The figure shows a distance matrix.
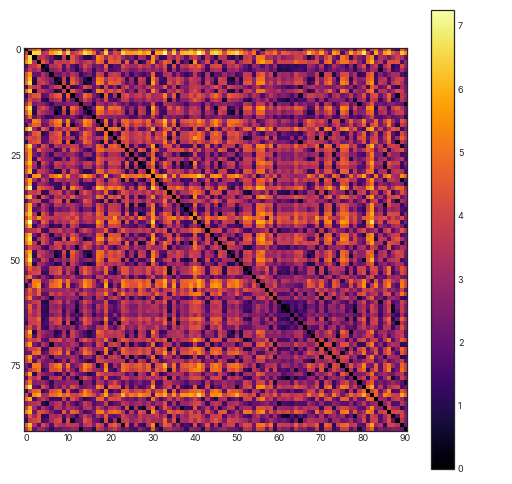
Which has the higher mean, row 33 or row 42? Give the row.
33
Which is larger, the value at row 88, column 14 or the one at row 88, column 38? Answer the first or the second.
the first
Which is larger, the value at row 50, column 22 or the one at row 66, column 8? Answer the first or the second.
the first
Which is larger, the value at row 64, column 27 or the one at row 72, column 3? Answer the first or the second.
the second
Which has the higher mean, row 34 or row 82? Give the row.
82
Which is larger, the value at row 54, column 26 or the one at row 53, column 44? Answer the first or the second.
the second
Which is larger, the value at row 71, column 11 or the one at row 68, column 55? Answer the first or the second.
the second
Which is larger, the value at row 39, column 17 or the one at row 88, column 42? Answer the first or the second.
the first
